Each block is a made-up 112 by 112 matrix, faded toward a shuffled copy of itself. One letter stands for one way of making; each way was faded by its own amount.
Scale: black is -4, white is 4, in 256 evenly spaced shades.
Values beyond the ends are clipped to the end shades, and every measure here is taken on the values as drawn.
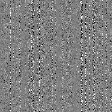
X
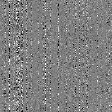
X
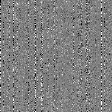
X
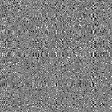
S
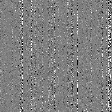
X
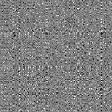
S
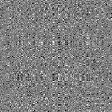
S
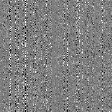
X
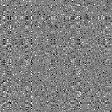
S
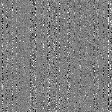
X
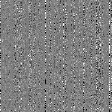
X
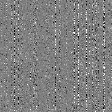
X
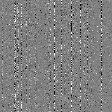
X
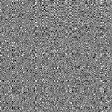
S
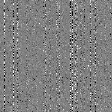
X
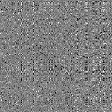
S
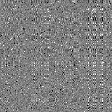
S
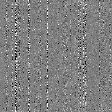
X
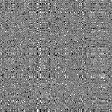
S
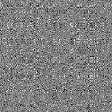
S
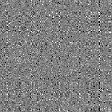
S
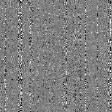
X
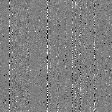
X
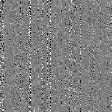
X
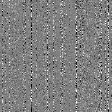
X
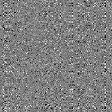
S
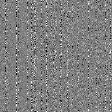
X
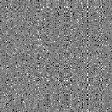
S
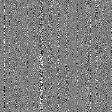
X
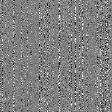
X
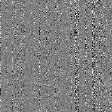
X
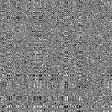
S
